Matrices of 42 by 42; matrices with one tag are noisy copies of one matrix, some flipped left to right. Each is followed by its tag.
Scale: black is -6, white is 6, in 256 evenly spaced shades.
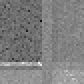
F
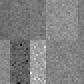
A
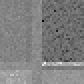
F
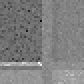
F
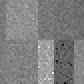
A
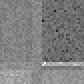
F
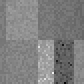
A
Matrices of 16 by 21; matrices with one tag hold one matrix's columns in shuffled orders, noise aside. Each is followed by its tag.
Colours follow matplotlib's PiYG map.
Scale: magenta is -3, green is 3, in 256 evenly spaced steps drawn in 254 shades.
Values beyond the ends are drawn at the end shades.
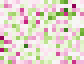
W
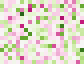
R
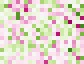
R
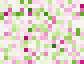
W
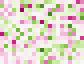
R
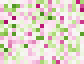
R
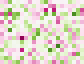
W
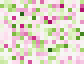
R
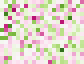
R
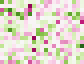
W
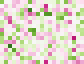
W
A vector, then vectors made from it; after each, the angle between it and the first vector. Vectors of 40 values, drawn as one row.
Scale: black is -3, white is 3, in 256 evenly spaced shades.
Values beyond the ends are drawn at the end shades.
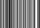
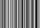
nearly opposite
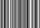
partly opposed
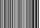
partly opposed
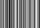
nearly parallel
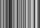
nearly parallel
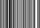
nearly parallel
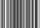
partly opposed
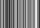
nearly parallel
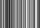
nearly parallel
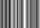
orthogonal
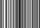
orthogonal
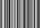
partly aligned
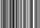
orthogonal
